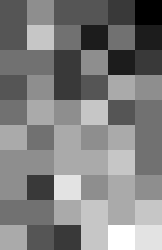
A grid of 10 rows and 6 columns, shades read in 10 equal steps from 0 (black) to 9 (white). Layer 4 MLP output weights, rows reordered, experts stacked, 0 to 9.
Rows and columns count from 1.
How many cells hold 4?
11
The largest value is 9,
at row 10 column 5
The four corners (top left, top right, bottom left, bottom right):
3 0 6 8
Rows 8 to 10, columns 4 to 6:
5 6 5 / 7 6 7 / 7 9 8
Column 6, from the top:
0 1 2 5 4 4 4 5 7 8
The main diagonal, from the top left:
3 7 2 3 3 4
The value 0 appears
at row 1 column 6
